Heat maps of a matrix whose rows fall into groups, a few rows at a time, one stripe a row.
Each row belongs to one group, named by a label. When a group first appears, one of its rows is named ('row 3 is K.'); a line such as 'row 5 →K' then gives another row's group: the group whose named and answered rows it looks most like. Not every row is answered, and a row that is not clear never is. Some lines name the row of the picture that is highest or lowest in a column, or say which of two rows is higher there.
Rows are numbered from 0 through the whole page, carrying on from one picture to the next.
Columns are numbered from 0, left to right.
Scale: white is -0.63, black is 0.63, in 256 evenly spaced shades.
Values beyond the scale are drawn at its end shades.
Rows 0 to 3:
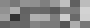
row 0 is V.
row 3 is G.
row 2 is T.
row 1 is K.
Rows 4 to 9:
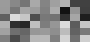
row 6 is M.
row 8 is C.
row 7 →T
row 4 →C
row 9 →T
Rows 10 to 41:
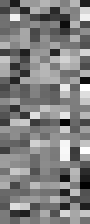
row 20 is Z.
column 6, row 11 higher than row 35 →No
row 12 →K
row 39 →M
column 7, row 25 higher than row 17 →Yes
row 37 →G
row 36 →C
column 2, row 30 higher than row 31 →Yes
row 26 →T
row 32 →V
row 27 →M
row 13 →G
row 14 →M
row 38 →C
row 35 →G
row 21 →C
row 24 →K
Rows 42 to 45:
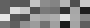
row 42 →T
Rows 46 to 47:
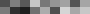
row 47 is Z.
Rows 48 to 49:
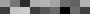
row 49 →M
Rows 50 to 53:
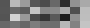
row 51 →T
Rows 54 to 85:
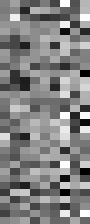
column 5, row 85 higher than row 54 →No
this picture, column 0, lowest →73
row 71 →C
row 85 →M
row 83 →M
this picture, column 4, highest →56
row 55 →Z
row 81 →M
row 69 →M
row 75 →G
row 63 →M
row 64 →C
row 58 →G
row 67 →V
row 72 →V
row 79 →G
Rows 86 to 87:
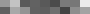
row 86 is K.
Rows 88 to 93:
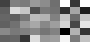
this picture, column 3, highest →89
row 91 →V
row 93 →T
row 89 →M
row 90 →T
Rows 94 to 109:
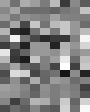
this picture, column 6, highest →104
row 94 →G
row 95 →K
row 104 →M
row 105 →T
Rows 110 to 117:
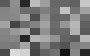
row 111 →V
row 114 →M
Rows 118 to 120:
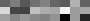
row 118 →G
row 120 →G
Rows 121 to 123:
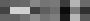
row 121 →G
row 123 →G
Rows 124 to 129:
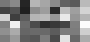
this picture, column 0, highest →125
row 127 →K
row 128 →K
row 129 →V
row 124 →Z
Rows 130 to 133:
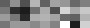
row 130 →T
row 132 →Z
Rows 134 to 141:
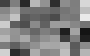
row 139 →G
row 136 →K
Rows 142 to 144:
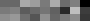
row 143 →G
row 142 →C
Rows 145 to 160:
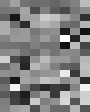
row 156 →C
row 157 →K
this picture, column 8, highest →149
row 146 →M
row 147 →C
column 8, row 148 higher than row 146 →No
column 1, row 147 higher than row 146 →Yes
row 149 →G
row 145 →K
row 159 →T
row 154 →Z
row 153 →Z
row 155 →V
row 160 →M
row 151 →G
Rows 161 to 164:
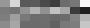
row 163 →K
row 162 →C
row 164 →K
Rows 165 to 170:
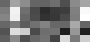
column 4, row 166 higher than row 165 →Yes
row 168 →G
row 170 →V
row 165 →K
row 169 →M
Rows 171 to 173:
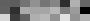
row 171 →G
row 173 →T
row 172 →C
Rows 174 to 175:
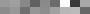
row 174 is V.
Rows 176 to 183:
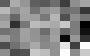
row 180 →C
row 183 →T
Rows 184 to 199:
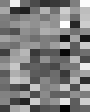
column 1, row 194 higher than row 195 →Yes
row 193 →K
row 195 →M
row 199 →M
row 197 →M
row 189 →G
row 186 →V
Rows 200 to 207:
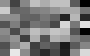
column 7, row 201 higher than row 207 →No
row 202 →G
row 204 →C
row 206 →M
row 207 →K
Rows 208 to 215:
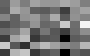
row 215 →M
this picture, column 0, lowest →214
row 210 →G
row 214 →Z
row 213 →M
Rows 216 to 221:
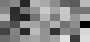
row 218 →Z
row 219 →C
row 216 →Z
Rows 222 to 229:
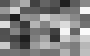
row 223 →K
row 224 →C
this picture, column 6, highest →222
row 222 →M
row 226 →V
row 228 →Z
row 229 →V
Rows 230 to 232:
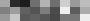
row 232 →K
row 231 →V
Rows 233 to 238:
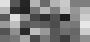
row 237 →Z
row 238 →M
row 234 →Z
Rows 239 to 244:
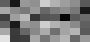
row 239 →C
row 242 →C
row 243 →C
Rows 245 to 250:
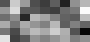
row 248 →G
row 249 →C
